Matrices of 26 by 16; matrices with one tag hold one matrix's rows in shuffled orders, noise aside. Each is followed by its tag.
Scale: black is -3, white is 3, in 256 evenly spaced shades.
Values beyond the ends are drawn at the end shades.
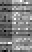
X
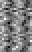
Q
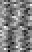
Q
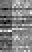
X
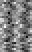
Q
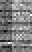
X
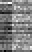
X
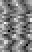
Q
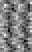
Q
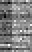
X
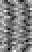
Q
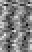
Q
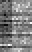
X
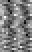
Q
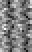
Q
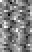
Q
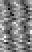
Q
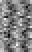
Q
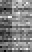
X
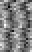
Q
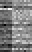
X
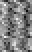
Q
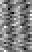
Q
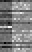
X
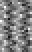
Q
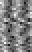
Q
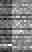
X
